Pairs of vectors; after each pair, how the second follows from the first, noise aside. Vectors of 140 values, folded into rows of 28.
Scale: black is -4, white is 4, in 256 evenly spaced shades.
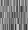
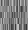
copied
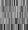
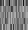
reversed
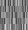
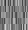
copied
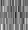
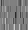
partly zeroed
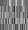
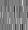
partly zeroed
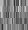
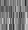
reversed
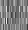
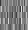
reversed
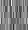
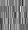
wrapped around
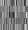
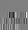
partly zeroed
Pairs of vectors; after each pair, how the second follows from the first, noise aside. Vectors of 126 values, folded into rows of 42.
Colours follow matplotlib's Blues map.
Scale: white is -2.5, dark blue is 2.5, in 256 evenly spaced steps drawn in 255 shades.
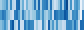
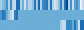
partly zeroed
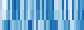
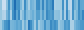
shrunk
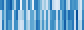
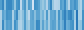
shrunk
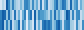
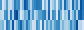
reversed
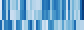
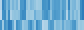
shrunk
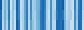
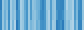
shrunk
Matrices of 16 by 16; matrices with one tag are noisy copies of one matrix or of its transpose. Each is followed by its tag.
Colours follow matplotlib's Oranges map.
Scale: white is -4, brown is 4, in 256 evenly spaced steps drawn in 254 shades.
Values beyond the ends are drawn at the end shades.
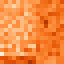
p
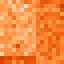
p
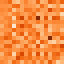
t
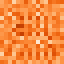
t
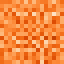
t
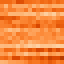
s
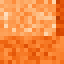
p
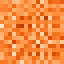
t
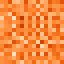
t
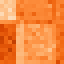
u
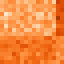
p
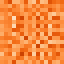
t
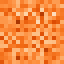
t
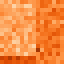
p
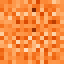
t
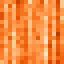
s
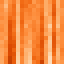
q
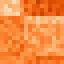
u
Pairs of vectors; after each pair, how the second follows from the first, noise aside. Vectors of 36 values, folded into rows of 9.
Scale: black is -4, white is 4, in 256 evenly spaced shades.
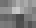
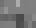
partly zeroed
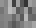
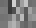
negated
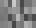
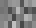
wrapped around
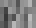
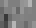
partly zeroed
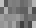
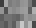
negated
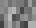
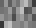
wrapped around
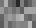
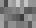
negated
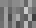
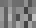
negated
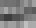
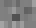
partly zeroed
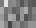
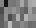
negated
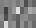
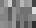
wrapped around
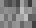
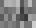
negated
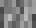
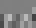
partly zeroed
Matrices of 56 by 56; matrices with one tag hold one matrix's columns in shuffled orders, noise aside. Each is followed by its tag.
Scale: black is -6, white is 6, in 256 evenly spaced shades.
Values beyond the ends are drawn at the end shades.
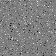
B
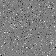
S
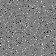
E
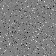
E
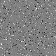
E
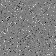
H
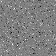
E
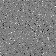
B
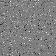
B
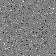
E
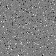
S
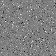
H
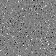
E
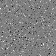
E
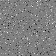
B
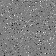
B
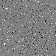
E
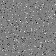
H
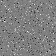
H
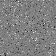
B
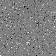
S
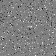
S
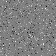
E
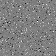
H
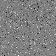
S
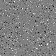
E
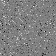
B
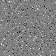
E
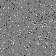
S
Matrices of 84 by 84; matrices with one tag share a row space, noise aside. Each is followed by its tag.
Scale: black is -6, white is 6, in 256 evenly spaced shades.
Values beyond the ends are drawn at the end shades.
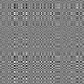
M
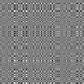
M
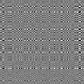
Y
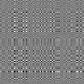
M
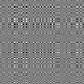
M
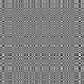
Y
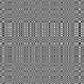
Y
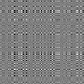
M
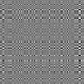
Y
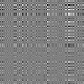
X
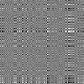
X
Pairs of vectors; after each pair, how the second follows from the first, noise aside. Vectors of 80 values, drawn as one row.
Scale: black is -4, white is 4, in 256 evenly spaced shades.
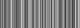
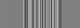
partly zeroed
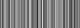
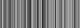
sign-scrambled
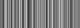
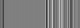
partly zeroed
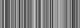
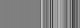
partly zeroed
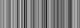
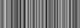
sign-scrambled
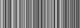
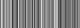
sign-scrambled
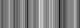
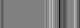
partly zeroed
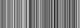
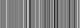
partly zeroed
